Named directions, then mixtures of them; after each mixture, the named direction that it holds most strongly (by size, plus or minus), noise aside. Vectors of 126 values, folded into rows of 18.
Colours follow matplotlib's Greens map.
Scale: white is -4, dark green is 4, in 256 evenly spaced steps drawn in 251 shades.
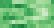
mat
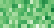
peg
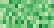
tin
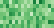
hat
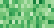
hat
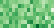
peg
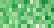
peg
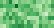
tin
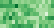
mat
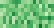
tin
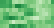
mat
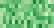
tin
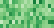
hat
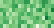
peg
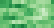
mat
